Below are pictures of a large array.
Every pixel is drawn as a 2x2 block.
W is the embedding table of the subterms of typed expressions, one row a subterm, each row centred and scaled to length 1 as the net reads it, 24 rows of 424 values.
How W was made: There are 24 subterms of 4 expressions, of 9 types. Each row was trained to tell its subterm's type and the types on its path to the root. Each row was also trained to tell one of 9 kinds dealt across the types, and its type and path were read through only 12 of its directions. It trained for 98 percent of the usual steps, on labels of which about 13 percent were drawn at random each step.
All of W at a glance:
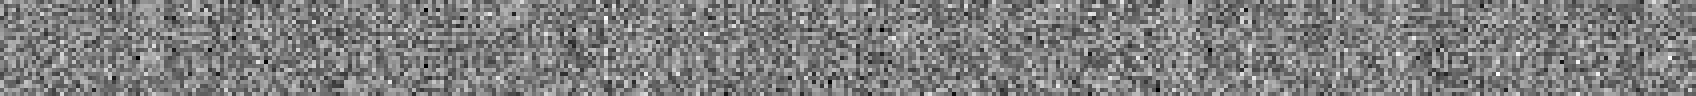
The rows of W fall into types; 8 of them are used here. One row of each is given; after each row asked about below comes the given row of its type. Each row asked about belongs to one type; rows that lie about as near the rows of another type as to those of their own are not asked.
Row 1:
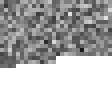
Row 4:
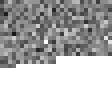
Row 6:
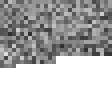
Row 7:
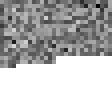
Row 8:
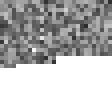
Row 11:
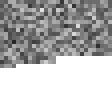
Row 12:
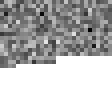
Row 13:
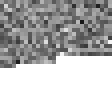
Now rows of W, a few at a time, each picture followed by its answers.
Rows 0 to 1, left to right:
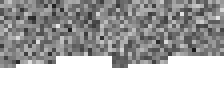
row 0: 4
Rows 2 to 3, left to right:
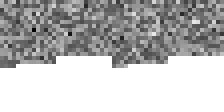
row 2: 4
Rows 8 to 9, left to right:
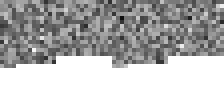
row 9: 7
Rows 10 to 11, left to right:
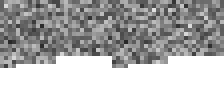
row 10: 6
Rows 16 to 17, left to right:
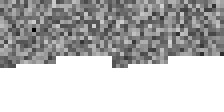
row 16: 4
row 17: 1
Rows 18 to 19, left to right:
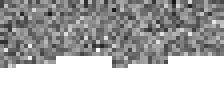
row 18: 13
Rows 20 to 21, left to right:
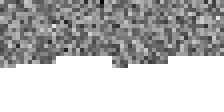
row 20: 7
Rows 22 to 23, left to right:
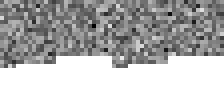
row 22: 12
